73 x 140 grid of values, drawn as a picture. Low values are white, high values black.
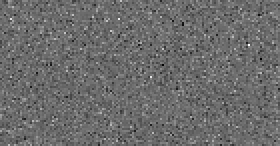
Stripes: none. Slope: none. Average level on the scale: 60%. Histogram: heavy tails on both sides. Grain: fine. Odd rows or columns: none. Seam: none.
